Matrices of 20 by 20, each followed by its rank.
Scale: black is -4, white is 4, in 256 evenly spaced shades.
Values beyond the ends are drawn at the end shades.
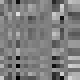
two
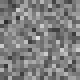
full rank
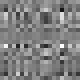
two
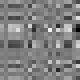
two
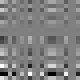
one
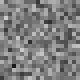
full rank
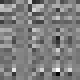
two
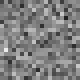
full rank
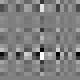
one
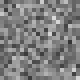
full rank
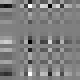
one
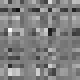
two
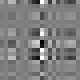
one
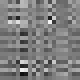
two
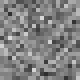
full rank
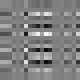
one
